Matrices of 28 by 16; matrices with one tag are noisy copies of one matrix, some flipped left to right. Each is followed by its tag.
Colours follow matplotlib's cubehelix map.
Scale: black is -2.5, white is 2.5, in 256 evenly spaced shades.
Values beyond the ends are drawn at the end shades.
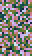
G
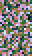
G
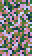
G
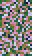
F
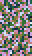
G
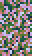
G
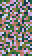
F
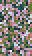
G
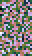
F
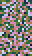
F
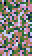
G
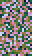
F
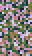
G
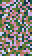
F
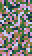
G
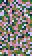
F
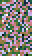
F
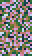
F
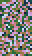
F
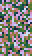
G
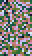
F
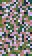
F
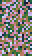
F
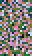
F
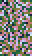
F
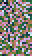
F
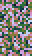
G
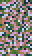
F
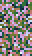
G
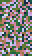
F
